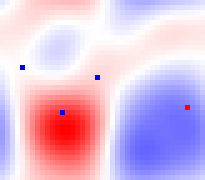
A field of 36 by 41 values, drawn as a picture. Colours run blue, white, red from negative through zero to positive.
Ninth with the lowest average: bottom right. Mirror symmetry: none. Stripes: none. Lone odd cells: 4, 1 higher and 3 lower than their neighbours.
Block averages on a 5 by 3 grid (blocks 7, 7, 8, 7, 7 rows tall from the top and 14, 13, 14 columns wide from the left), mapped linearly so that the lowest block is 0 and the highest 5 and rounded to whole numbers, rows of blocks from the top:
3 3 3 | 3 3 3 | 4 4 1 | 5 4 0 | 4 3 0
